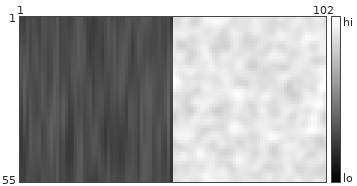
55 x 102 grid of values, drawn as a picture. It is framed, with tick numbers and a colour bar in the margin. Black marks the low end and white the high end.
It is made of 1 by 2 panels. Panel 1,1: low, streaked downward, faint in contrast. Panel 1,2: very high, blotchy, faint in contrast.
